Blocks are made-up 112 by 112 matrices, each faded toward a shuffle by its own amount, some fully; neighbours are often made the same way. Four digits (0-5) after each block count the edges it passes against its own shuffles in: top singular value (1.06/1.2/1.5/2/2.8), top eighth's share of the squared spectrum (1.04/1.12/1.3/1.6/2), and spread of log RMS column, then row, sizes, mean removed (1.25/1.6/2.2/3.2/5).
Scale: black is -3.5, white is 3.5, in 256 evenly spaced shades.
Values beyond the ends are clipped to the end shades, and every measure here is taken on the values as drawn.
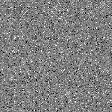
3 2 1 1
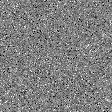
2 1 0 0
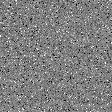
0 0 0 0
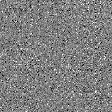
4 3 2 1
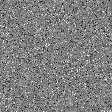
2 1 0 0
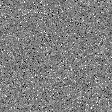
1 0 0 0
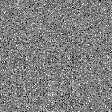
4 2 1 1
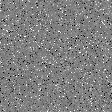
2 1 0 0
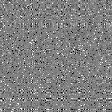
5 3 2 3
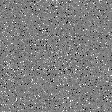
3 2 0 1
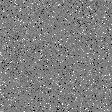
0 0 0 0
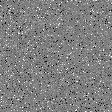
2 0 0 0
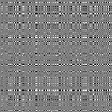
5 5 4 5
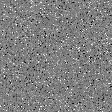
0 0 0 0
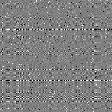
5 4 3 4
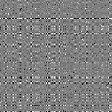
5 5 3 4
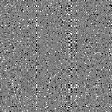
5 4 3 2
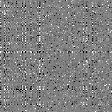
5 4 3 2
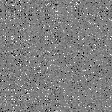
4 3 1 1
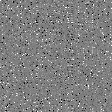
3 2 1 1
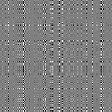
5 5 5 4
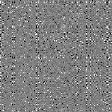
5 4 3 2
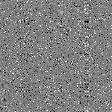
3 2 1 1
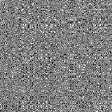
4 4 3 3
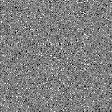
4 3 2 2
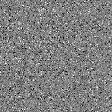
4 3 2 1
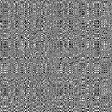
5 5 4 4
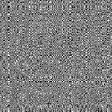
5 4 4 3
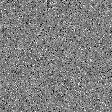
3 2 0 0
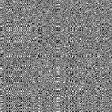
5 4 3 3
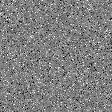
0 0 0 0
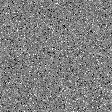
2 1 0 0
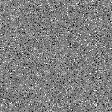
3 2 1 1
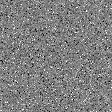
0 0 0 0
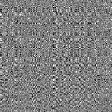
5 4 3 3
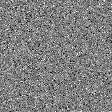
2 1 0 0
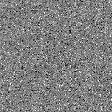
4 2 1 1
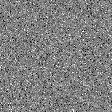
3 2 0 0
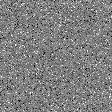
2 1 0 0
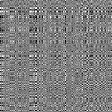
5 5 4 4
